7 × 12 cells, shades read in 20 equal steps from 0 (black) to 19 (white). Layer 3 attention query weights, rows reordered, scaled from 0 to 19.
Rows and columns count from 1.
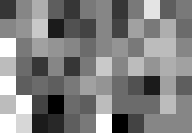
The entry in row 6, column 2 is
19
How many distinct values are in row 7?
9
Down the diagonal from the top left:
4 11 12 10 9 7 19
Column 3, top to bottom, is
13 15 12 4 8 5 2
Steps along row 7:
down down up up up up down up up same same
